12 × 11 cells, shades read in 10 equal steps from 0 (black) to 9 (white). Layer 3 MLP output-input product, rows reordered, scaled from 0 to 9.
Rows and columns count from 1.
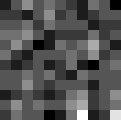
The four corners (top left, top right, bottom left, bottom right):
1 0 2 8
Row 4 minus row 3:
1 1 1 1 -3 -1 -1 -1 3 0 1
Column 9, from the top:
4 2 1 4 6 5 0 3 1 2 2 1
